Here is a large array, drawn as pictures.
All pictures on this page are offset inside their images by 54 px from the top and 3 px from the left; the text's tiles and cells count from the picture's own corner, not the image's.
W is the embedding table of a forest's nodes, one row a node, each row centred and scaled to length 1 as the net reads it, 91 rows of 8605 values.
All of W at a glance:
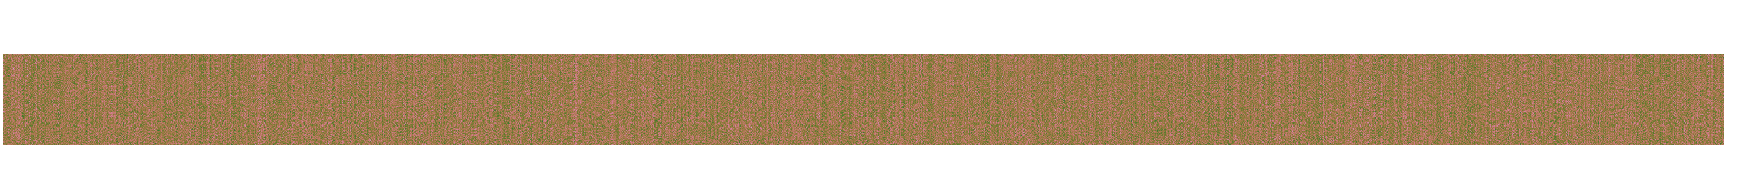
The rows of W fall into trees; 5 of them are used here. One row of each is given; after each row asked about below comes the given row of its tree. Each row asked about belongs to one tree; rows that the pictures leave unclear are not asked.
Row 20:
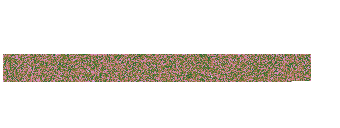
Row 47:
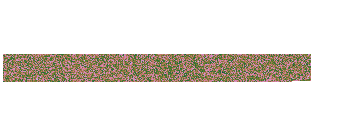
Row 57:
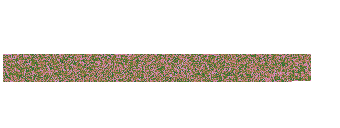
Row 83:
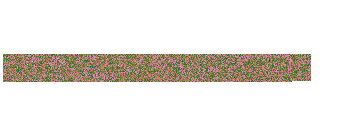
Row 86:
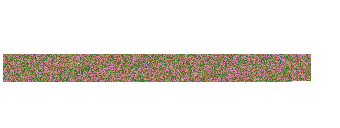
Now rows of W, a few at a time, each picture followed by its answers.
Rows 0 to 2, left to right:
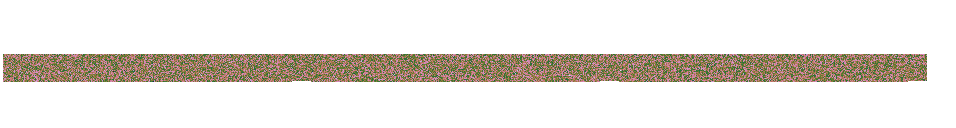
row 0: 20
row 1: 47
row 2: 83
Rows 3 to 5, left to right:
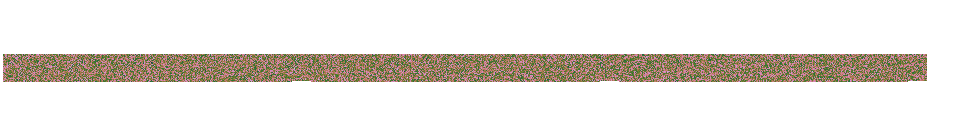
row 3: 20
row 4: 20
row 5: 57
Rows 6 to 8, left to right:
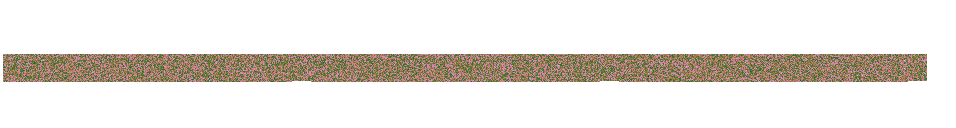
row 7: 57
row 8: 47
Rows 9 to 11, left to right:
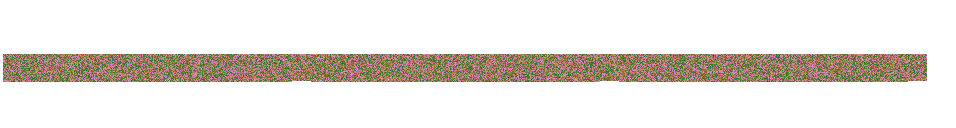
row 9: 86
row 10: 57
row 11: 20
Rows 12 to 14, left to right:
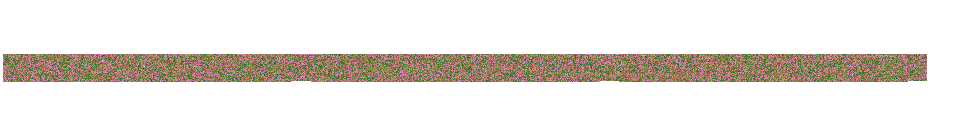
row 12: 20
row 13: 57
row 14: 83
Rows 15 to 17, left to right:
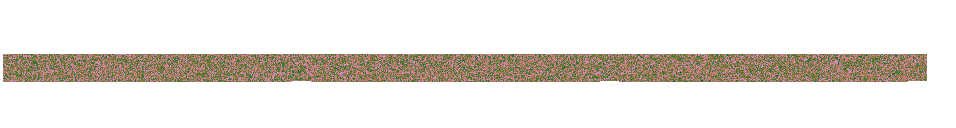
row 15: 57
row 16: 20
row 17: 47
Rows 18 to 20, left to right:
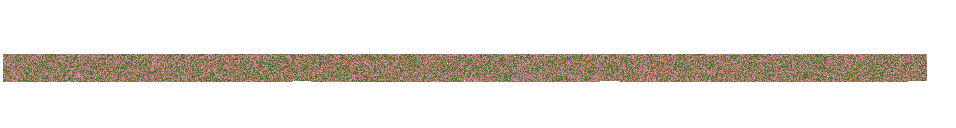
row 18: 83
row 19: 47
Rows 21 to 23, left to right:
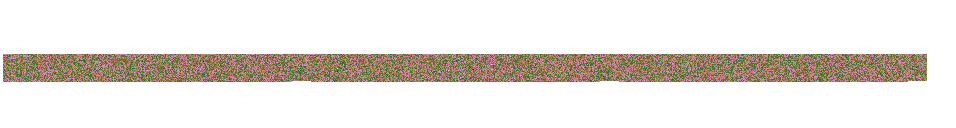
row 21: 57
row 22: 57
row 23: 86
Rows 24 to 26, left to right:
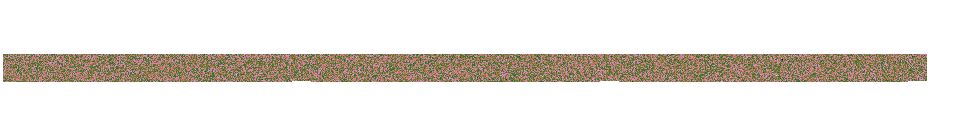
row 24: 83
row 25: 86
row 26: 57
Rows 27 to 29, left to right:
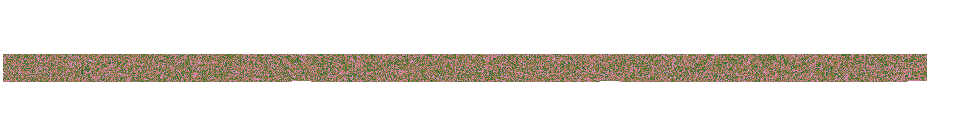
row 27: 86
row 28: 20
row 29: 86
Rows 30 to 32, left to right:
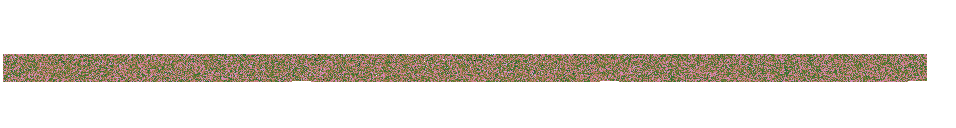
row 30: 57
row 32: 47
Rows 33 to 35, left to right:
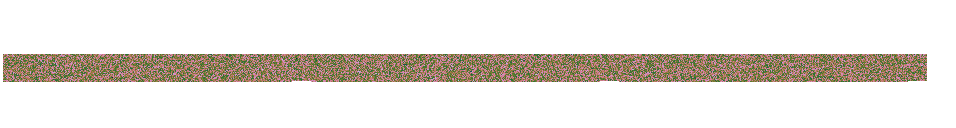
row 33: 86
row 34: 86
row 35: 57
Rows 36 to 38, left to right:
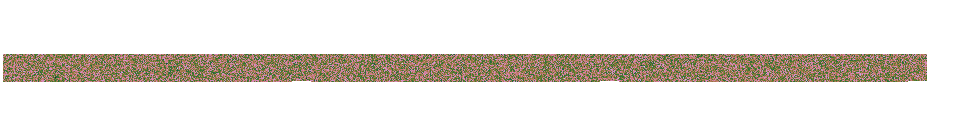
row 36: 47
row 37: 20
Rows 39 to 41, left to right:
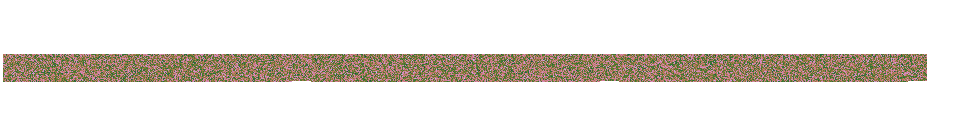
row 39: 47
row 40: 47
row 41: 20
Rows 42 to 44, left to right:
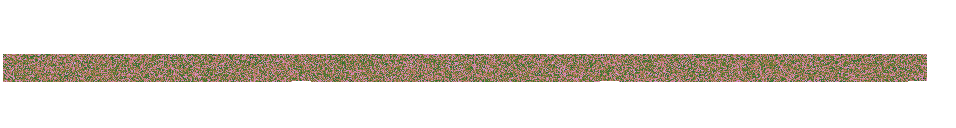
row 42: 86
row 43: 57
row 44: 57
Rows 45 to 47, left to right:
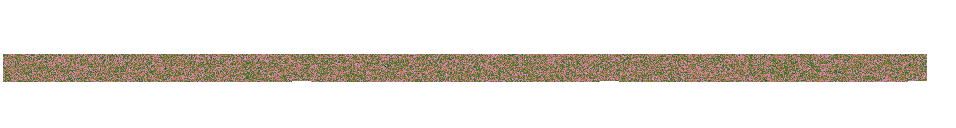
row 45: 83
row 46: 20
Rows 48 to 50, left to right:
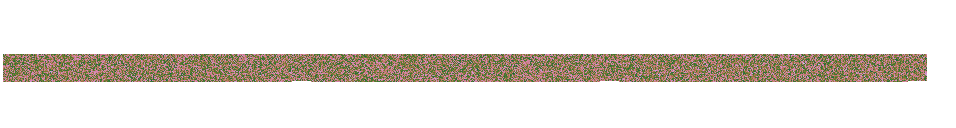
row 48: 20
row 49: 47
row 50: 57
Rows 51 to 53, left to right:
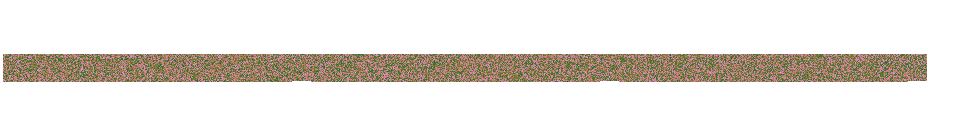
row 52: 83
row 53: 20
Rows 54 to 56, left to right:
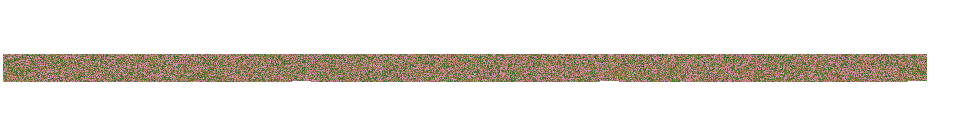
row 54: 57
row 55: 86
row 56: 86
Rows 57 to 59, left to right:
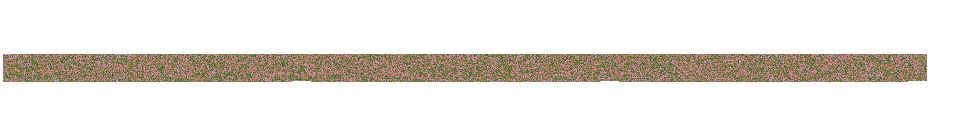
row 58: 47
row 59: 47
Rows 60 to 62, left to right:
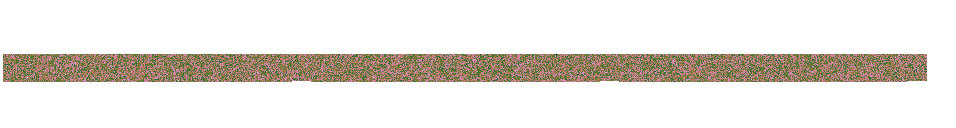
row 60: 86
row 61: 47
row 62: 47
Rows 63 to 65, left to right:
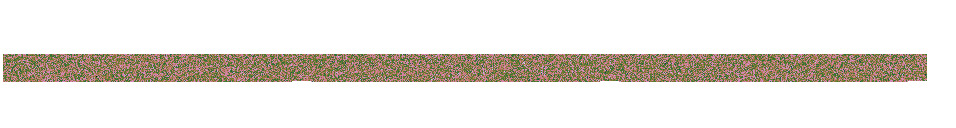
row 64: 57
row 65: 86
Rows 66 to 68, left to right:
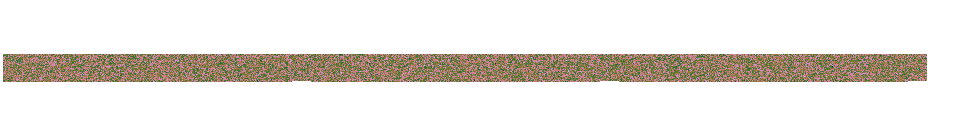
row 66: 83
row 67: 83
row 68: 57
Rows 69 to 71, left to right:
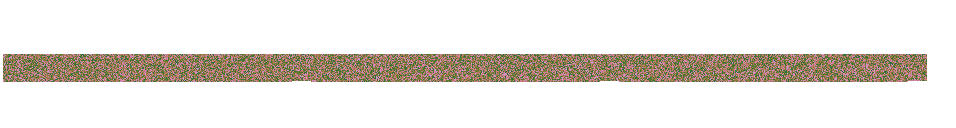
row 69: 57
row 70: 86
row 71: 86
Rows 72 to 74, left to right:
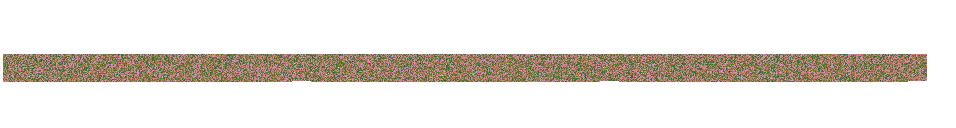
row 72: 86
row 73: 83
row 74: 20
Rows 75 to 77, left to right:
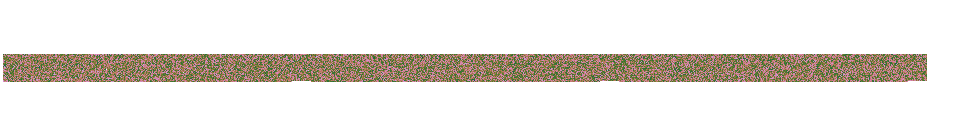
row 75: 20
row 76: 83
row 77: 86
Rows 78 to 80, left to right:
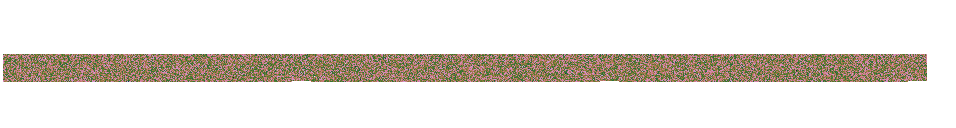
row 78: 20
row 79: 83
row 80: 20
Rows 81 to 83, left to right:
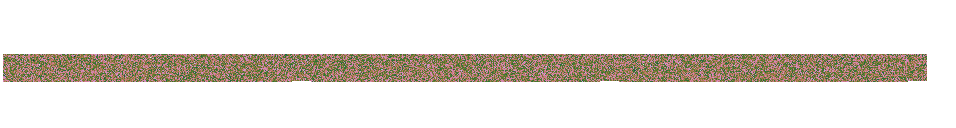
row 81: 20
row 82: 57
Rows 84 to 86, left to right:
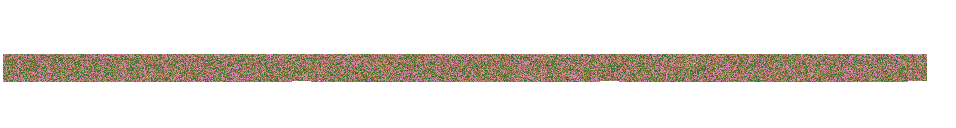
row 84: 57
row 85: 47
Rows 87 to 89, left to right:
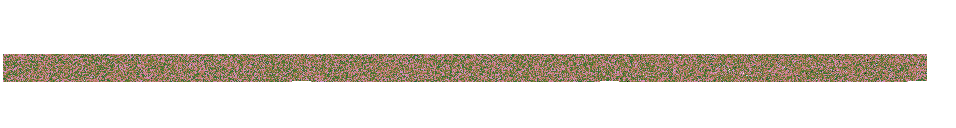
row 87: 57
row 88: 57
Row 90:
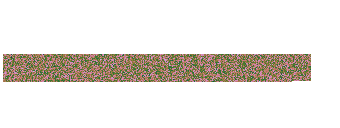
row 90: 47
